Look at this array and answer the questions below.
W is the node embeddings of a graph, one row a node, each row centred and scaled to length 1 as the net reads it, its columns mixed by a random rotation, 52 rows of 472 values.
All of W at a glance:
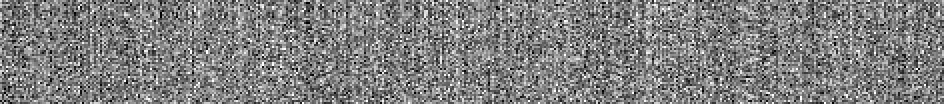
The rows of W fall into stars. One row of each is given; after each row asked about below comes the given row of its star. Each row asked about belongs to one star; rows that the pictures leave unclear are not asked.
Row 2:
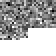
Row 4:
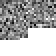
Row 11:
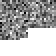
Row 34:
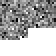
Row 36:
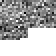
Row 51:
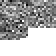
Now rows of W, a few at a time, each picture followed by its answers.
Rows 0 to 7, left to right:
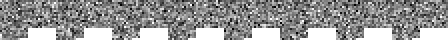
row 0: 51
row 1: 11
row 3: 4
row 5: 11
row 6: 2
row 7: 2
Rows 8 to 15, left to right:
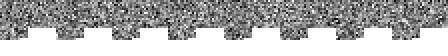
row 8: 2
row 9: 51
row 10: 34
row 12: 51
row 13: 34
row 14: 4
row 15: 36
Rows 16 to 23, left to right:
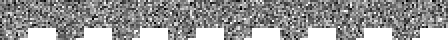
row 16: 11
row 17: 51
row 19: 2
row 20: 4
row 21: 2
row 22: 34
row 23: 4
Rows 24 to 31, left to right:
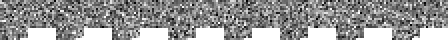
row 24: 11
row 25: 51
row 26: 11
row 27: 4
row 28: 36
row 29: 51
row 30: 36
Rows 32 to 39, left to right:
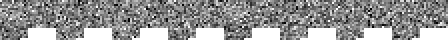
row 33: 2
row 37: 4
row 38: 34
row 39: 36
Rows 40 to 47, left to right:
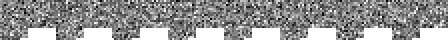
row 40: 36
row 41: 11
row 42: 36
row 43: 4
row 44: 34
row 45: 4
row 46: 4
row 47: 36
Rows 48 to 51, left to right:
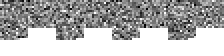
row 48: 51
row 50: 34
